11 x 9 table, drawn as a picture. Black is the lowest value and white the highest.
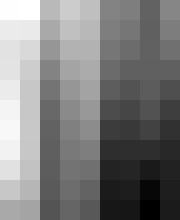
Ninth with the highest average: top left. Ninth with the lowest average: bottom right. Lone odd cells: none. Slope: up to the top left. Grain: streaks running down.
